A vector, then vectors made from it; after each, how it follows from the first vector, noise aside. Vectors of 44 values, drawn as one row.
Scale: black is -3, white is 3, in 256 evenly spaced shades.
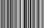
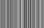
shrunk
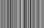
shrunk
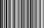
wrapped around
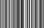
negated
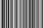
wrapped around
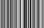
copied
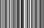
negated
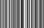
negated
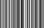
negated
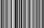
wrapped around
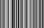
wrapped around
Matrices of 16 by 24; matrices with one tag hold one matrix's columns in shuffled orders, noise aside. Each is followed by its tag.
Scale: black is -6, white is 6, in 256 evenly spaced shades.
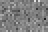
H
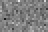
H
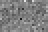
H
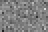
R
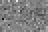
H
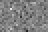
R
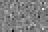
R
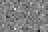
R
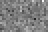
H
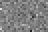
R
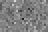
H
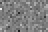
R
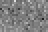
H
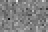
H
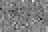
H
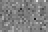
H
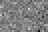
R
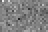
H
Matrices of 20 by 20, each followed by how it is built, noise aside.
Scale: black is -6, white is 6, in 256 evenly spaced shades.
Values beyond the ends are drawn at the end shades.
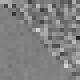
upper triangular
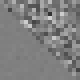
upper triangular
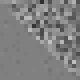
upper triangular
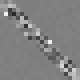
banded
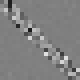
banded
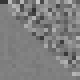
upper triangular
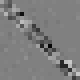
banded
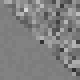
upper triangular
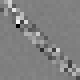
banded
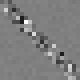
banded
